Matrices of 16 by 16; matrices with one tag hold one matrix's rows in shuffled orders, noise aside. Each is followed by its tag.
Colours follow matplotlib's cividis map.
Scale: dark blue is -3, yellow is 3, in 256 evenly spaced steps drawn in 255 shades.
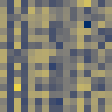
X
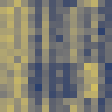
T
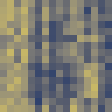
T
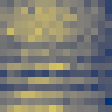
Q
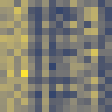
T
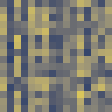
X
